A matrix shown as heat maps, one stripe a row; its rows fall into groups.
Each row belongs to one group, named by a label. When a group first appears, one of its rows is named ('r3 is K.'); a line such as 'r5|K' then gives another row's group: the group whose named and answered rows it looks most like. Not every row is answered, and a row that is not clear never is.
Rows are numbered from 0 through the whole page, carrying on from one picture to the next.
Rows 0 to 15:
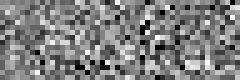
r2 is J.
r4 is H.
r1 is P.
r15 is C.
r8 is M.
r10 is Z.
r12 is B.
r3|P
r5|M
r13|B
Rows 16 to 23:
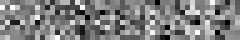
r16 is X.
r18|B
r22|B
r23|J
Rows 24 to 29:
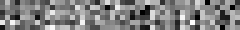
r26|M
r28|X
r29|M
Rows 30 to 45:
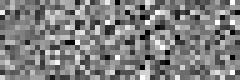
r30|P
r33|M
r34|P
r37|M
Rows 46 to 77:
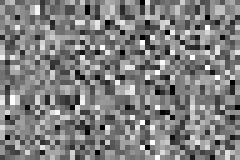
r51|H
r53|M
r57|X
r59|H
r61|P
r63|C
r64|C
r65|X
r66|X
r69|C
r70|H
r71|B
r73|C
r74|B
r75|H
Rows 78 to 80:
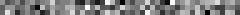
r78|P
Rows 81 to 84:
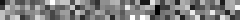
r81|M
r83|X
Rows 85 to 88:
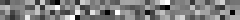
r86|J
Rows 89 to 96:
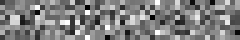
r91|Z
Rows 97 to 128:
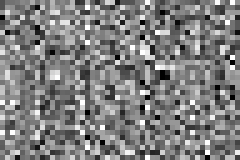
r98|Z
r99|J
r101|M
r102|Z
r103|C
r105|Z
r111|J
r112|J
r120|X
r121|H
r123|X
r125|B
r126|Z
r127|H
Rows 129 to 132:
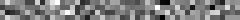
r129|J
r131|C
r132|J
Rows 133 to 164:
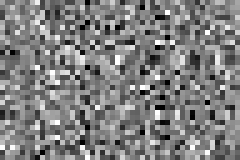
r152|J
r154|C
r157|J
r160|J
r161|B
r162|X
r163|B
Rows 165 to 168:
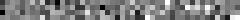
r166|B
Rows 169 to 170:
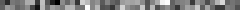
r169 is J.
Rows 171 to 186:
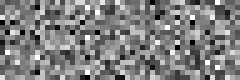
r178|Z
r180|M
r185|Z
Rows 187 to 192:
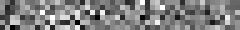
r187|H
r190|M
